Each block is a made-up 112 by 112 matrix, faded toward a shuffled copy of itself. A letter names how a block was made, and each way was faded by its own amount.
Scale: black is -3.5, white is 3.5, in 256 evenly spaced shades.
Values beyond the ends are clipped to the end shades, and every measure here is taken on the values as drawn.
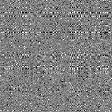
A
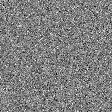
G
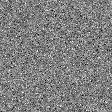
G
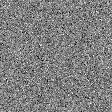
G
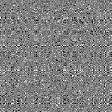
A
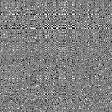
A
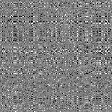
A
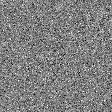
G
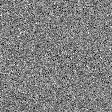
G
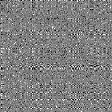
A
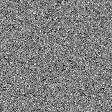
G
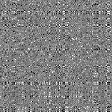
A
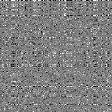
A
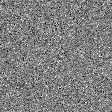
G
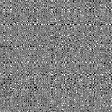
A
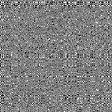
A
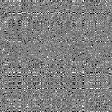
A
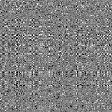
A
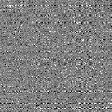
A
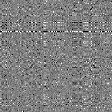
A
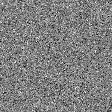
G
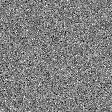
G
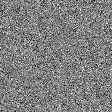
G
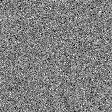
G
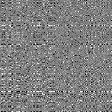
A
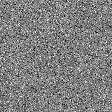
G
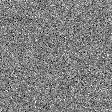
G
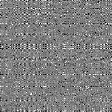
A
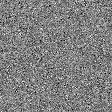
G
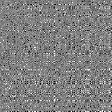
A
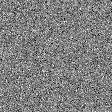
G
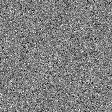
G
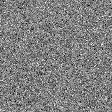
G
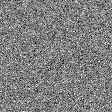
G
